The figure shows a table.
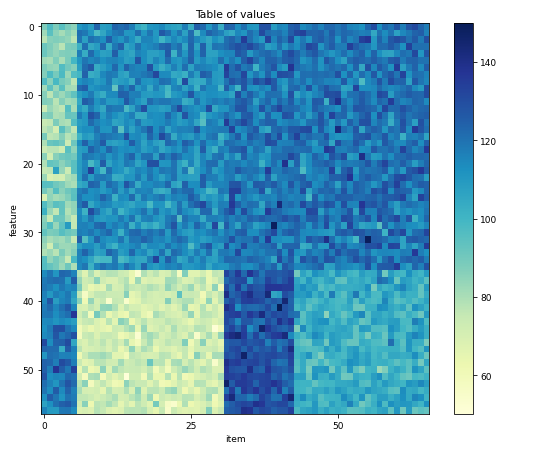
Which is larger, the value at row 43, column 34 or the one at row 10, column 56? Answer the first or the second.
the first
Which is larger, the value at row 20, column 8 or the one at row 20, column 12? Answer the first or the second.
the second
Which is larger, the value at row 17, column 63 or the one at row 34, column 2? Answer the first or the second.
the first
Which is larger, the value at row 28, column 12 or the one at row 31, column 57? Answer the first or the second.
the second
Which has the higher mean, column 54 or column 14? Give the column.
54
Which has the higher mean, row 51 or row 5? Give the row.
5
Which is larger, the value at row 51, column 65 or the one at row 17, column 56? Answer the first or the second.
the second
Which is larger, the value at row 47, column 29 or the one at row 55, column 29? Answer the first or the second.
the first
